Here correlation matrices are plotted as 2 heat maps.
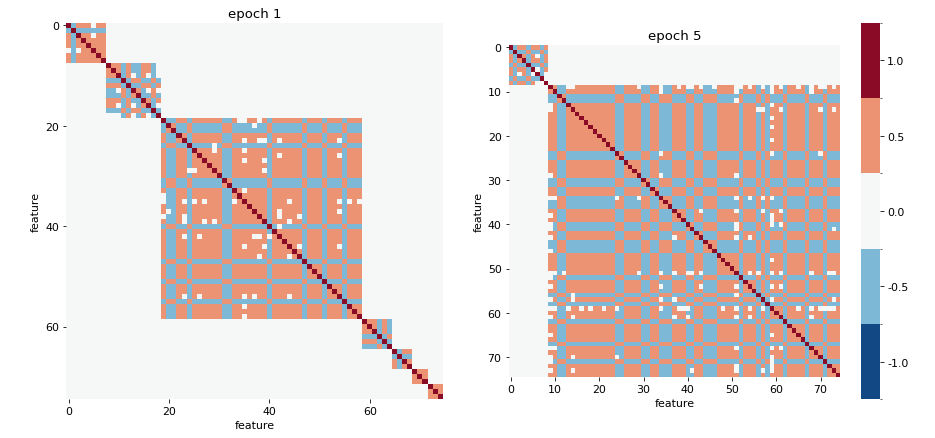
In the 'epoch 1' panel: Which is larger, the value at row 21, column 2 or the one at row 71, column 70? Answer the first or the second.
the second
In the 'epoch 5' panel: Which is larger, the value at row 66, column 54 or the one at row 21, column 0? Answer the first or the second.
the first
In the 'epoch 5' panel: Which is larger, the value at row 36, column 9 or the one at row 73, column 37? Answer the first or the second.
the second
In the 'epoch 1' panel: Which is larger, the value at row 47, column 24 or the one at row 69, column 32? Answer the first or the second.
the first
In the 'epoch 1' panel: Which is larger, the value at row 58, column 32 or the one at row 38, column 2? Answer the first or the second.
the second
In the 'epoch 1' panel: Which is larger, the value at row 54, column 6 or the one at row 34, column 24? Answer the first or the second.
the first
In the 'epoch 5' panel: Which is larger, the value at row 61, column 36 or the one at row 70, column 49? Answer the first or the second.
the second
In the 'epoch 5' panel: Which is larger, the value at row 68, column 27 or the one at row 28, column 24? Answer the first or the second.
the first
